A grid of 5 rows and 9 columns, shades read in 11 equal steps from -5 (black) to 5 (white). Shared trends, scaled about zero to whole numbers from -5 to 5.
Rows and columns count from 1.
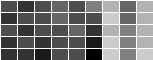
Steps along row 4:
up down up same down up down up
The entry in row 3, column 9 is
2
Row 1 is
-2 -3 -2 -1 -2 0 2 -1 2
